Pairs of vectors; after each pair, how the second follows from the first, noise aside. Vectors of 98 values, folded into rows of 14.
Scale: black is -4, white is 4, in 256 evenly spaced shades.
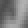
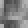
wrapped around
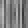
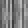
wrapped around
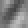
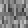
shuffled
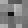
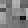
wrapped around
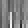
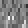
shuffled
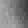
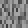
shuffled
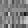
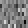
shuffled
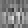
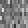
shuffled
